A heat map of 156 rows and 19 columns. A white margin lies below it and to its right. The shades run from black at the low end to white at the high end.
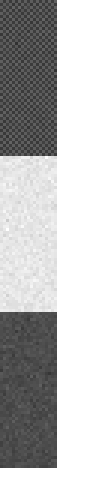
The table splits into 3 rows of 1 panel. Panel 1,1: low, checkered. Panel 2,1: very high, fine-grained, faint in contrast. Panel 3,1: low, fine-grained, faint in contrast.
